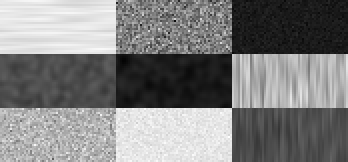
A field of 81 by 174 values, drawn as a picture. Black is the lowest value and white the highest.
It is made of 3 by 3 panels. Panel 1,1: very high, streaked across, faint in contrast. Panel 1,2: middling, fine-grained, strong in contrast. Panel 1,3: very low, fine-grained, faint in contrast. Panel 2,1: low, blotchy, faint in contrast. Panel 2,2: very low, blotchy, faint in contrast. Panel 2,3: high, streaked downward. Panel 3,1: high, fine-grained. Panel 3,2: very high, fine-grained, faint in contrast. Panel 3,3: low, streaked downward, faint in contrast.
